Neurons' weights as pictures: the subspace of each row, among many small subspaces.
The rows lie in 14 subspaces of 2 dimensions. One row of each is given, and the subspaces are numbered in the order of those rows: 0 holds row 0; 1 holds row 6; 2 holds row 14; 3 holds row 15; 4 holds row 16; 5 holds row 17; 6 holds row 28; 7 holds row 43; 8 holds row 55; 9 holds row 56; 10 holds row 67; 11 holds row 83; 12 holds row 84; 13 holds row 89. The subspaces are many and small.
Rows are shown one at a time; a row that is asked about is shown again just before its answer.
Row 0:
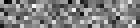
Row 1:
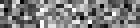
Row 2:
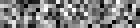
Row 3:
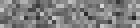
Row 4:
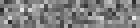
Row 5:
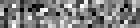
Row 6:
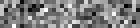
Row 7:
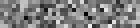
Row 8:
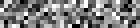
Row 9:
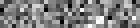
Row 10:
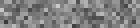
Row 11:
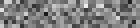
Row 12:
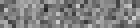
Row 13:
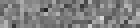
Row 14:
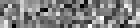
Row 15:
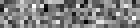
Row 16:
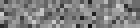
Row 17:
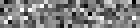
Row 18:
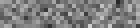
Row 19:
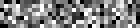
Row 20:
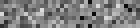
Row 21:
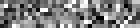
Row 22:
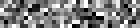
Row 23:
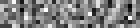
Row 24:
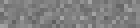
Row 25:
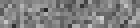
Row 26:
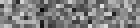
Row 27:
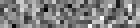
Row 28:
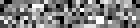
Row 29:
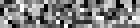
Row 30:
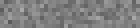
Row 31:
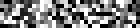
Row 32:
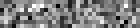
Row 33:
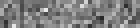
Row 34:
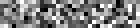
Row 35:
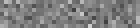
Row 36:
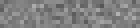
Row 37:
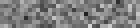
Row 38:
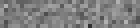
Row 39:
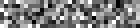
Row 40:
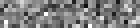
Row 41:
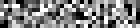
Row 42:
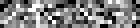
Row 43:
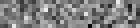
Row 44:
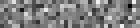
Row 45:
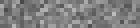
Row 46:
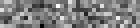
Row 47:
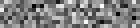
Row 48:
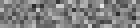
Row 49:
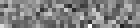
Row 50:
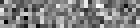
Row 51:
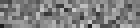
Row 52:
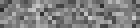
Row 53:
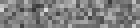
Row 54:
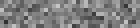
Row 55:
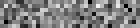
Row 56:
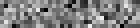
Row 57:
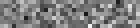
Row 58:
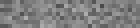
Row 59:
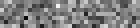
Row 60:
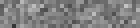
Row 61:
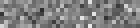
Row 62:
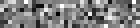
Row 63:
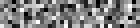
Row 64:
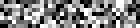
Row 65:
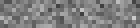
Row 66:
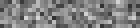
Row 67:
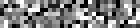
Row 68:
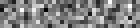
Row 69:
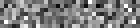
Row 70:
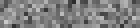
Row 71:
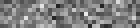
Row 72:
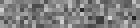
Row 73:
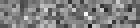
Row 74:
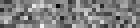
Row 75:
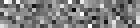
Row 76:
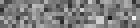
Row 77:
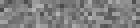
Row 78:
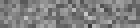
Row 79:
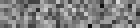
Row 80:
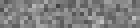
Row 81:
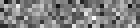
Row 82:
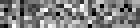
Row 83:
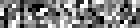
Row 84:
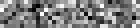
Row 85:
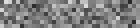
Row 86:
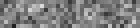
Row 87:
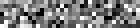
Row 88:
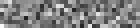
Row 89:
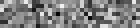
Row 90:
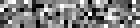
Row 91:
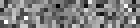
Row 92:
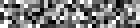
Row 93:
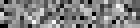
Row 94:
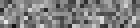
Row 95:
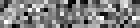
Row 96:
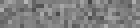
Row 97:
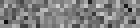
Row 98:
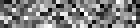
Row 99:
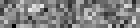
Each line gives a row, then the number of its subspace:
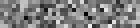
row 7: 5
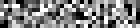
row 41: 10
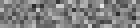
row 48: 3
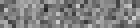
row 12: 3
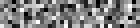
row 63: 13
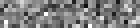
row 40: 0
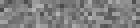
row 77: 13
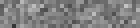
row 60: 1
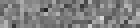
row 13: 2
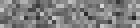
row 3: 12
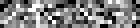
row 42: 12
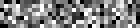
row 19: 10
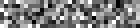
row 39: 8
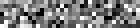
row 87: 4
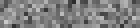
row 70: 9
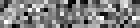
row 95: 9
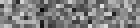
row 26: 1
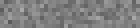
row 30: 5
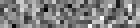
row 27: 7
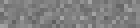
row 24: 4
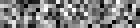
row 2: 3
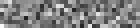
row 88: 9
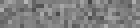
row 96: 13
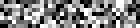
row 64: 8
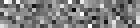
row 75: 0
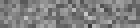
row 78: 5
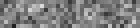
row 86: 1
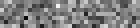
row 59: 2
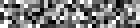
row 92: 8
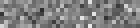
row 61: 4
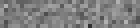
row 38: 0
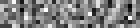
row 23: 12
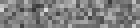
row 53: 12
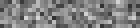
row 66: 12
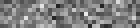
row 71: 7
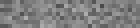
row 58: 11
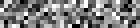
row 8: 0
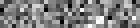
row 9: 6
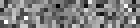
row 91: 8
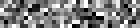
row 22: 10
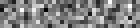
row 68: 12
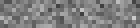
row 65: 6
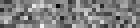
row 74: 11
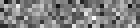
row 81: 10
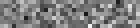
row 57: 7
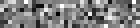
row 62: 13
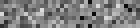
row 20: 4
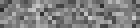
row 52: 12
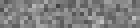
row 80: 7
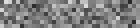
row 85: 0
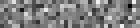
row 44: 13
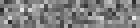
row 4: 5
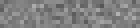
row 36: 3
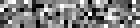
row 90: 13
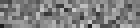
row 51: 9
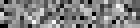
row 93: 4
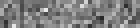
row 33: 2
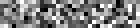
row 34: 7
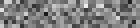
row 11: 0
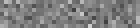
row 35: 0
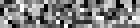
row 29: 5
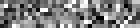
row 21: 9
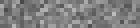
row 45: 1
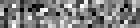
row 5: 11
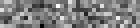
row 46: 11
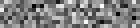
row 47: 3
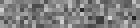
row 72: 6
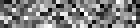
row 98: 6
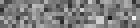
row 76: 6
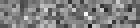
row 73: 5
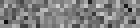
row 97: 8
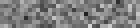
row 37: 7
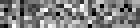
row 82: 11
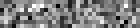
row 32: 11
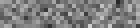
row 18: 6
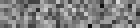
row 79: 3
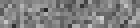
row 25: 2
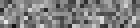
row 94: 2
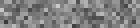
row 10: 10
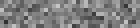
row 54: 10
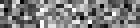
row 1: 1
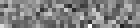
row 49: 9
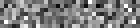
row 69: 8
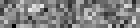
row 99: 1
